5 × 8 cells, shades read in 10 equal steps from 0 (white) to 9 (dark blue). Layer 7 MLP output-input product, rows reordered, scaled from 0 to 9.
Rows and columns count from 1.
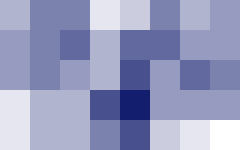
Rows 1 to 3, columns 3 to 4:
5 1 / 6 3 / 4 3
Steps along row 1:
up same down up up down up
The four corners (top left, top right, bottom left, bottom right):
3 4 1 0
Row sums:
28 38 38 35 22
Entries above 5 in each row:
0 3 2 2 1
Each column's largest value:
4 5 6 7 9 6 6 5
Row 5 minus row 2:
-3 -2 -3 2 1 -4 -3 -4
